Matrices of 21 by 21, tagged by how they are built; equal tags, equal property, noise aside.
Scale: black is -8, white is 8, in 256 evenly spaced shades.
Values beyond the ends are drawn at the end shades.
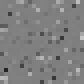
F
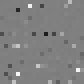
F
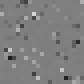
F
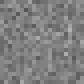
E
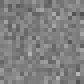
E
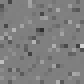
F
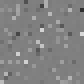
F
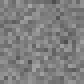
E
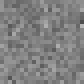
E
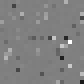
F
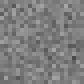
E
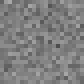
E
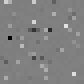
F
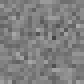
E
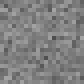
E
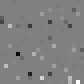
F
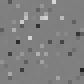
F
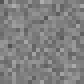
E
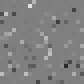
F
